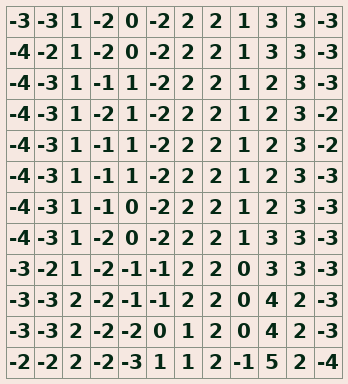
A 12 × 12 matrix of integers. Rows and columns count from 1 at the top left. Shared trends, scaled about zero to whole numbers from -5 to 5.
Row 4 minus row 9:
-1 -1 0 0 2 -1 0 0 1 -1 0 1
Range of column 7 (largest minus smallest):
1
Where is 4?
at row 10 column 10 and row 11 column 10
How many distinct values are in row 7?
8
